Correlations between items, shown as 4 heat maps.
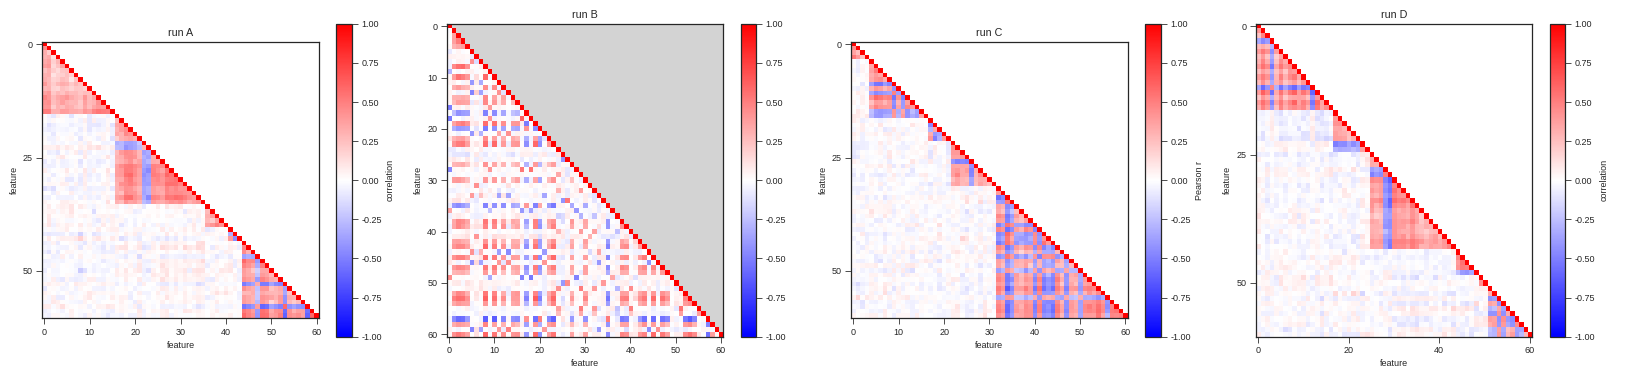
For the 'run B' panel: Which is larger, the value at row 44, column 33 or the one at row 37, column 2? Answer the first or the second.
the first
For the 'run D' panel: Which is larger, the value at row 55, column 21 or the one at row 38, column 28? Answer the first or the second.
the first
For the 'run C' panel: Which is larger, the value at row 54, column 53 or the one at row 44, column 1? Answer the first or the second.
the first
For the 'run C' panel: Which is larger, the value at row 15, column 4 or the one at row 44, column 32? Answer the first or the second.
the first
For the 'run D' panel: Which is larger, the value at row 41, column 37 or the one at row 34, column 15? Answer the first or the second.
the first
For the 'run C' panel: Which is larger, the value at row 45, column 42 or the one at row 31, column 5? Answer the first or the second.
the second
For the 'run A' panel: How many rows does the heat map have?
61
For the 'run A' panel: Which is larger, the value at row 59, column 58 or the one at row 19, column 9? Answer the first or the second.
the second
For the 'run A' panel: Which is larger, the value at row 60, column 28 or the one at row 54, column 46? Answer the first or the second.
the second
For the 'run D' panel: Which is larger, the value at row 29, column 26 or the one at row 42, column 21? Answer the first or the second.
the second
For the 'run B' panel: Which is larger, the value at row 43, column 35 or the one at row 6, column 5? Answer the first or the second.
the second
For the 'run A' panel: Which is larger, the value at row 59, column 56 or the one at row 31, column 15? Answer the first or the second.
the first
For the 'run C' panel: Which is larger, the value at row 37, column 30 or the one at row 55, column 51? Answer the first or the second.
the second
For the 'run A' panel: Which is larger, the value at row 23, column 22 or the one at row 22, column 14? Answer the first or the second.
the first
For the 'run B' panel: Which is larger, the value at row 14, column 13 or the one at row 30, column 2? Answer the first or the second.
the second
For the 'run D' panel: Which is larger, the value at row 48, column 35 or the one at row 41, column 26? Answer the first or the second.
the second
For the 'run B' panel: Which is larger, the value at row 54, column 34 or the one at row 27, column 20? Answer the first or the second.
the first
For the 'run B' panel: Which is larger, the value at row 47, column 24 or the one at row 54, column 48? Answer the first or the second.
the second
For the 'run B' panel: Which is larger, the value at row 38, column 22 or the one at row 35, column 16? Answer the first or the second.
the first
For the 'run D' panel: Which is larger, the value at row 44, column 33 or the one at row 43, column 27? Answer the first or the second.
the second
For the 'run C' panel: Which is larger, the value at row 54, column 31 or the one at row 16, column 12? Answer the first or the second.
the first
